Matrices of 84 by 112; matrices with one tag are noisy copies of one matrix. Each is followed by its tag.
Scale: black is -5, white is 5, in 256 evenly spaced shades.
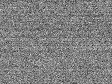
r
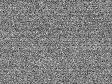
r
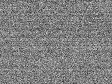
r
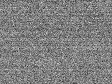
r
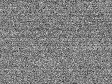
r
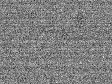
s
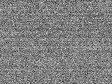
r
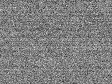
r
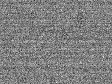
s
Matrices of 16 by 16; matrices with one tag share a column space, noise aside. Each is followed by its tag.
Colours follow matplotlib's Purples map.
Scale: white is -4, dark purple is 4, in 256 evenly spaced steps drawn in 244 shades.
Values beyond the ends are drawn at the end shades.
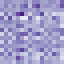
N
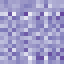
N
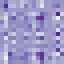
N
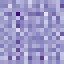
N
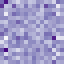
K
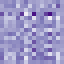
N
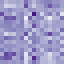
N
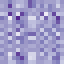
N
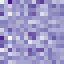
K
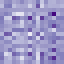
N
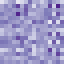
K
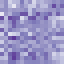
N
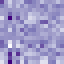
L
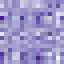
N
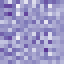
K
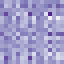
N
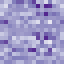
K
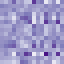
L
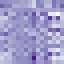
N
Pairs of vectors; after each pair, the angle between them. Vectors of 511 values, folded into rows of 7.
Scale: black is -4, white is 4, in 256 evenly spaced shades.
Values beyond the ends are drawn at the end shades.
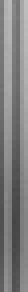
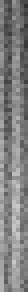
nearly opposite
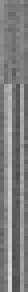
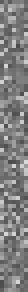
orthogonal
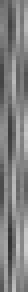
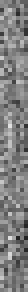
partly opposed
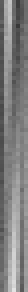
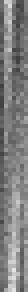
nearly parallel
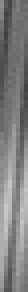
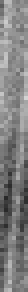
nearly opposite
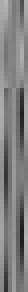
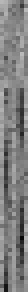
nearly parallel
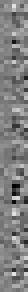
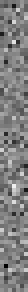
partly opposed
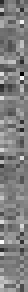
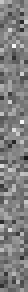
partly opposed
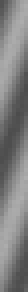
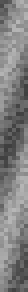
nearly parallel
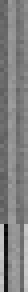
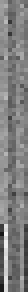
nearly opposite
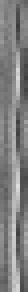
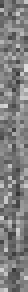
partly opposed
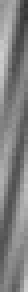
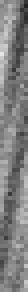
nearly parallel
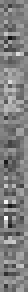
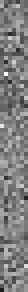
partly opposed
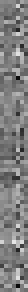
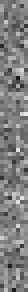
partly aligned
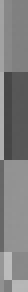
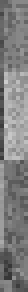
nearly opposite
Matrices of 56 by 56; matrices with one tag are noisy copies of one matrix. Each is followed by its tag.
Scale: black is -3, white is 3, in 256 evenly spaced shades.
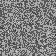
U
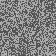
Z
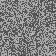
Z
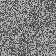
Z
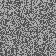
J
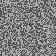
U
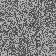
Z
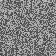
J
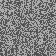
J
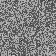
Z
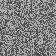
J
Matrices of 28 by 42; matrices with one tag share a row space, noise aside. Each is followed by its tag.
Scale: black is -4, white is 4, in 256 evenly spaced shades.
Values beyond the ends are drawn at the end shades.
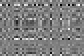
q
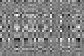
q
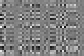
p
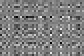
q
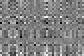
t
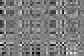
p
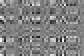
p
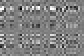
p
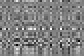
q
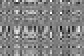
q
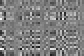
p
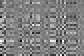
p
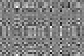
q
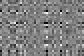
t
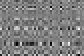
q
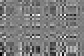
p
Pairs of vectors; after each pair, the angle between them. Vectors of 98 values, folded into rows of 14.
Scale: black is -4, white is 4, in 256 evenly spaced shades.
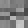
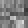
nearly parallel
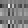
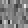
orthogonal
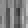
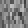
orthogonal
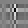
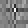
nearly opposite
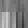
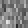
partly aligned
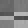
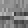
nearly opposite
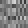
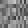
nearly parallel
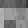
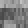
nearly opposite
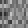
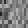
nearly parallel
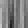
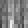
nearly opposite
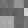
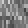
partly opposed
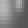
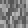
orthogonal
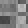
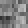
nearly parallel
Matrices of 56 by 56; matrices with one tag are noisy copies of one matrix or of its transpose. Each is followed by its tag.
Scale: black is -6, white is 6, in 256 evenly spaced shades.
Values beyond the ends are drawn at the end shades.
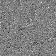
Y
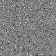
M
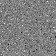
M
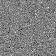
Y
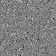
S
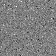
S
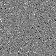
S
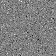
S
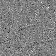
Y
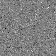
Y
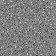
M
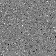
M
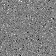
S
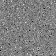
M
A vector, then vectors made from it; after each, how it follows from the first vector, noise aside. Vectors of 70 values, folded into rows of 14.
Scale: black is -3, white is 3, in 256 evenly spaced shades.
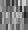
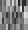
negated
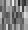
negated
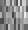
sign-scrambled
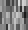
copied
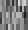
copied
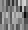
copied
